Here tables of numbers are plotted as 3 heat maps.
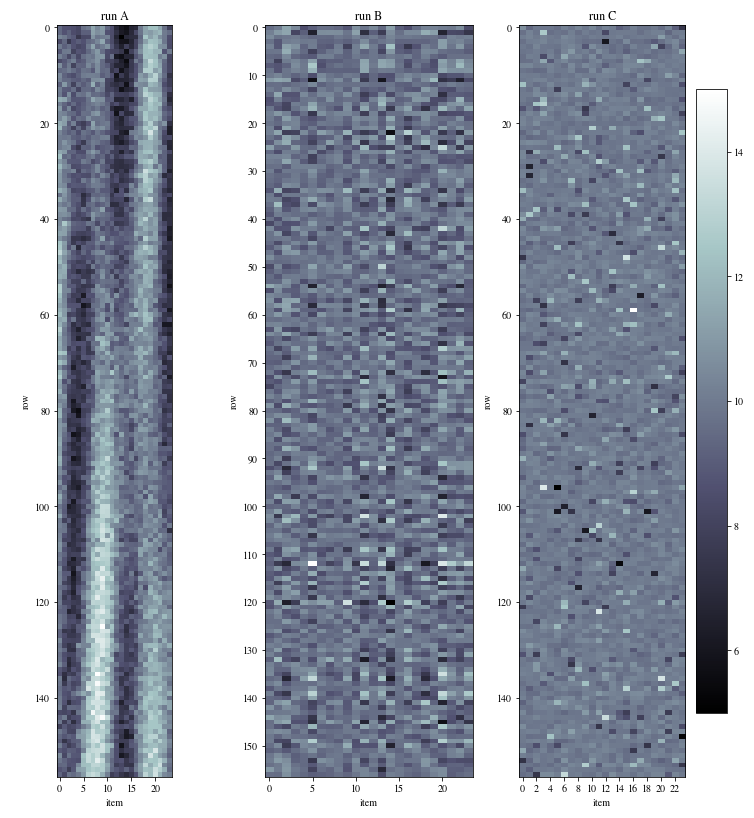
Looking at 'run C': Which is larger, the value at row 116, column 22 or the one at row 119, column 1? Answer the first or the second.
the first
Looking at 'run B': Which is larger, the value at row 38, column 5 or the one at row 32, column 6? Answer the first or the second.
the first
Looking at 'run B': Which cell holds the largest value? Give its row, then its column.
112, 5
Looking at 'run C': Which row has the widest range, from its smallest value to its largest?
96
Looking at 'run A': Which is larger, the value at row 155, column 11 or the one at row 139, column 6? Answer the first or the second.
the second
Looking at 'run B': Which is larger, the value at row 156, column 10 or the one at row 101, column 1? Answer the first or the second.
the second
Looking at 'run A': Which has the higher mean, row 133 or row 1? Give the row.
133
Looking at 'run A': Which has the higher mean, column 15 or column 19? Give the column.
19
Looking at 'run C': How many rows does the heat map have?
157
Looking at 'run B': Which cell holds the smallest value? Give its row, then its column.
120, 14
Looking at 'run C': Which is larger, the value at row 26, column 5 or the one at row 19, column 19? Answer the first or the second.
the second
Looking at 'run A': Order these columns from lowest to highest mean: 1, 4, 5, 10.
4, 5, 1, 10
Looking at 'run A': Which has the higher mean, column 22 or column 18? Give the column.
18
